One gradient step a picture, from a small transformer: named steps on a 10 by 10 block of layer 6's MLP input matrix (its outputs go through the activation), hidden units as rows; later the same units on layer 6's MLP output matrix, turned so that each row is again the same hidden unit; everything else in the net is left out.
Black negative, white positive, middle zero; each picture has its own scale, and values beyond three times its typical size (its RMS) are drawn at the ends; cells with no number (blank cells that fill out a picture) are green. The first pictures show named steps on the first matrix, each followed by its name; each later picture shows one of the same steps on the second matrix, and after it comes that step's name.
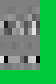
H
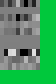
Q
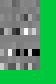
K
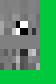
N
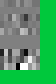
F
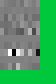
K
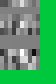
Q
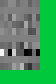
K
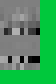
H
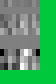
Q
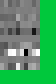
K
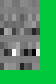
K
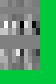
N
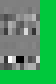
H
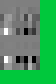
H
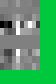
N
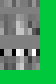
Q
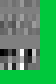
F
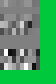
F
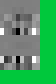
H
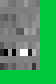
K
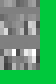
Q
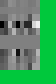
N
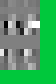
N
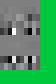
H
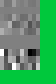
F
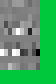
K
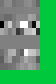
N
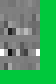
K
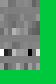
K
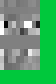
N
